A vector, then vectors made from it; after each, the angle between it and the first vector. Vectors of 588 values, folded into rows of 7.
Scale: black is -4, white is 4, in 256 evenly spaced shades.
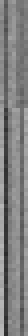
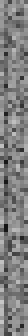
partly aligned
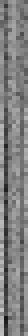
nearly parallel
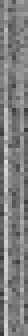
nearly opposite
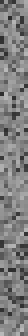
orthogonal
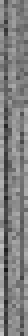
nearly parallel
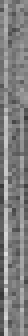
nearly opposite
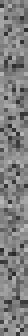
orthogonal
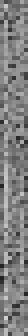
partly opposed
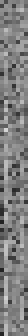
partly opposed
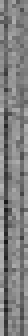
nearly parallel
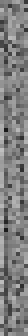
partly aligned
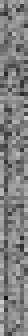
partly aligned
